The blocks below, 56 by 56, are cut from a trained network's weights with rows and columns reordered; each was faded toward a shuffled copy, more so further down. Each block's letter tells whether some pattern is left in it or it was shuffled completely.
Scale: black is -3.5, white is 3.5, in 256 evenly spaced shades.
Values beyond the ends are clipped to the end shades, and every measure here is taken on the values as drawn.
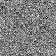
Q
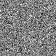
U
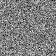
Q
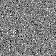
Q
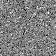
Q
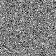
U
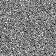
Q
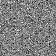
Q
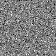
U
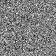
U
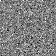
Q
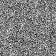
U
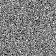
Q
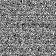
U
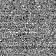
U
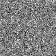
U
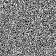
Q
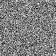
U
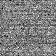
U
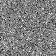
Q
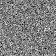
Q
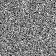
Q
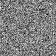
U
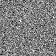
Q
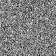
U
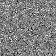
U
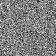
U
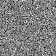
Q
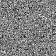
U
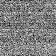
U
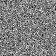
Q
